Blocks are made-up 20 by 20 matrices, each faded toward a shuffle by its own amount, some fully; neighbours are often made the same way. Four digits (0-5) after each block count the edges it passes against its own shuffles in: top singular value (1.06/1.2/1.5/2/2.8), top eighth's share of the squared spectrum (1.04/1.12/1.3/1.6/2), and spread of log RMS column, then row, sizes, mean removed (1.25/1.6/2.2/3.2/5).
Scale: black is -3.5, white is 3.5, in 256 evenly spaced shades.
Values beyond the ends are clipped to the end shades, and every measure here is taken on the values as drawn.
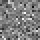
2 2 0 0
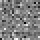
2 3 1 0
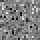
0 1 0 0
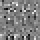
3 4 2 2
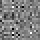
3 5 2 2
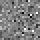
0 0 0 0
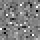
0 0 0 0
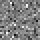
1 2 0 0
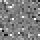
2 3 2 0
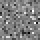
0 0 0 1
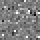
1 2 0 1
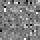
2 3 1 1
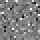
0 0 0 0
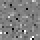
0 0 0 0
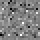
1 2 0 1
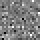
1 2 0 0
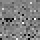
2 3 0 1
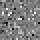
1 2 0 1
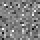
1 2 0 0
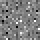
1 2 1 0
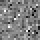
0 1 0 0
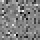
2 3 1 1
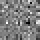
3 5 2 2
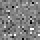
1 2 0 0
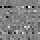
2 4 0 2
